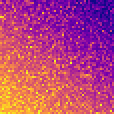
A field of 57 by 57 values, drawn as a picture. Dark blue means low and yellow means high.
The texture is fine-grained noise. The bottom left is the ninth with the highest average. The top right is the ninth with the lowest average. No single row or column stands out from its neighbours. There is an overall slope up to the bottom left. The halves do not mirror each other. There are no regular stripes.
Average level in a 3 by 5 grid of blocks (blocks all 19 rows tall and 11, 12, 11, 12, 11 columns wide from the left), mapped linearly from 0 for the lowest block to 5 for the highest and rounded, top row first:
2 2 1 1 0 / 4 3 3 2 1 / 5 4 4 3 2
